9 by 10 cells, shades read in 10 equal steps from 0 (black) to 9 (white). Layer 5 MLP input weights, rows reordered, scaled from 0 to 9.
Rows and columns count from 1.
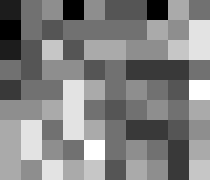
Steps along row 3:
up up down up same down same up up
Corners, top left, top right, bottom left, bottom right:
1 4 6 7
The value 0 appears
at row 1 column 4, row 1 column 8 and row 2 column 1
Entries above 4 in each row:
3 3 7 2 4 6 5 6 8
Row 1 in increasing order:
0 0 1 3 3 4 4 5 5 6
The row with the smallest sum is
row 1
